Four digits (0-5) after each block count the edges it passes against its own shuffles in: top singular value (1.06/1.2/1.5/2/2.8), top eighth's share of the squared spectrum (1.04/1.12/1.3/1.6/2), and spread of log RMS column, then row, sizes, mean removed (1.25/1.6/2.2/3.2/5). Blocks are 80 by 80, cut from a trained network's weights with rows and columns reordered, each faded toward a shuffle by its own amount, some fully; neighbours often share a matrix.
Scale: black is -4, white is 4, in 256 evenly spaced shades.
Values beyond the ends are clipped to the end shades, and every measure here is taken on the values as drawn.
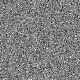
0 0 0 0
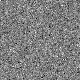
0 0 0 0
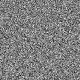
1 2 0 0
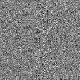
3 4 2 1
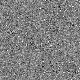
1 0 0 1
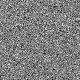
0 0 0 0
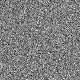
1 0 0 0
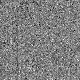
1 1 0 1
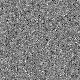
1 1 0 0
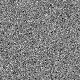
0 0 0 0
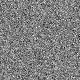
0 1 0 0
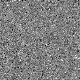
1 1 1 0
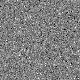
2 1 1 0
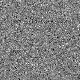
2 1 1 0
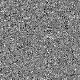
2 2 2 0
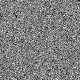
1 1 0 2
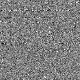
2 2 0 2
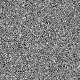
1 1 0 1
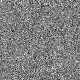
1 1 0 1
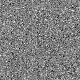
1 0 0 0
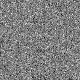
1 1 0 0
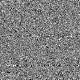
2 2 0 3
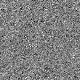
1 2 0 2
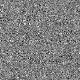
2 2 0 2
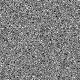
0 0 0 0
